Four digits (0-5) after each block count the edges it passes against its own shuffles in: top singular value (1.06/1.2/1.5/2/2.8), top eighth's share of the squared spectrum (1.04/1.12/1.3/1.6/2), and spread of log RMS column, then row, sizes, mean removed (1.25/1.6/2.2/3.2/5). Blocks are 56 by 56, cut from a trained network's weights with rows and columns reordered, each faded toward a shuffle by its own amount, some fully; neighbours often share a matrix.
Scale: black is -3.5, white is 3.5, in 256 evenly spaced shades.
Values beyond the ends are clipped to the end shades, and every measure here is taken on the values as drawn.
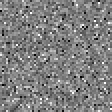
0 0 0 0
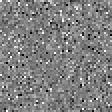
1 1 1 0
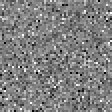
0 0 0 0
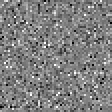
2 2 0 0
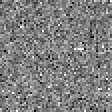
0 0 0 0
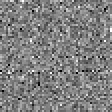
3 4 2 2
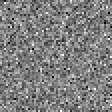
0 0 0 0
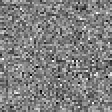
2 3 0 1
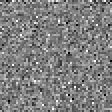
2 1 0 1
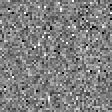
2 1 0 0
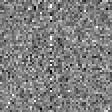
2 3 1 1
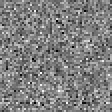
2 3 0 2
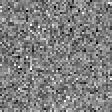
0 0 0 0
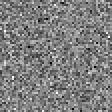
0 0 1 0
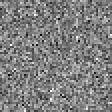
0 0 0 0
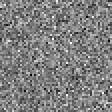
0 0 0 0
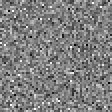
1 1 0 0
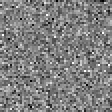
1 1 0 0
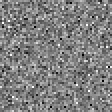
1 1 0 0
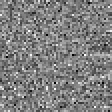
3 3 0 1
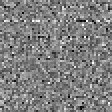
3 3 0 2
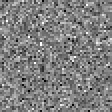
2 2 0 1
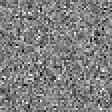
2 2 1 1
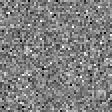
1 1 0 0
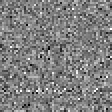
2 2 0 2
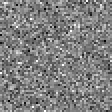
1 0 0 0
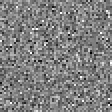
2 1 0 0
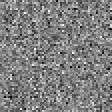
1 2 1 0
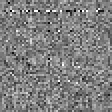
3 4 1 2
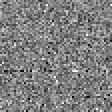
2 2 0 1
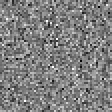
2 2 0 0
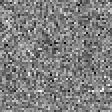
2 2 0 1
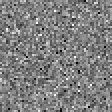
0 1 0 0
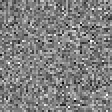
3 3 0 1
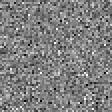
1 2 0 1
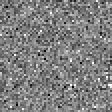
1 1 0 1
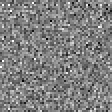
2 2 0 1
